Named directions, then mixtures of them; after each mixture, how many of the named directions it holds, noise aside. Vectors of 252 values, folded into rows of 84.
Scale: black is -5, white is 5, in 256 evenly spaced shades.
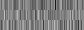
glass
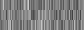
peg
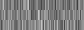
two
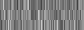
two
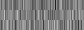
one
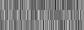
two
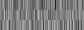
one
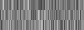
two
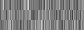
one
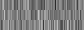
two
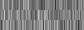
two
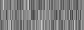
one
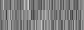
one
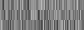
two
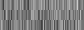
two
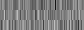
one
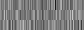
two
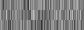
one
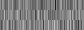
one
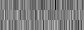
one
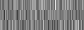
one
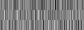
one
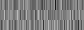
one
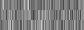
one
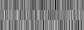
one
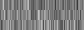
two
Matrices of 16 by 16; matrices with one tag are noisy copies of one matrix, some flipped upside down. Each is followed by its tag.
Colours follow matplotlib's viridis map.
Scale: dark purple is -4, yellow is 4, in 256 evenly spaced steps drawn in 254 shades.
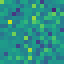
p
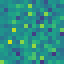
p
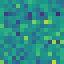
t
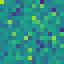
p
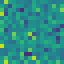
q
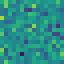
q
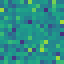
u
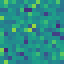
q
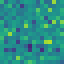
t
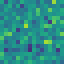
t
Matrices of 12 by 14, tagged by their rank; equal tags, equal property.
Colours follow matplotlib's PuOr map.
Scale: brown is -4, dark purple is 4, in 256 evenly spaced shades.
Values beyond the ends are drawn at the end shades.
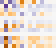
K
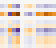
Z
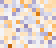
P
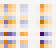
Z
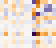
K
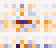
K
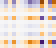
Z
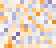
P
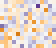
P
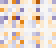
K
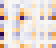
K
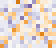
P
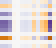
Z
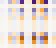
Z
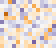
P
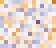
P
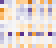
K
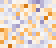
P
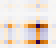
Z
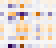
K
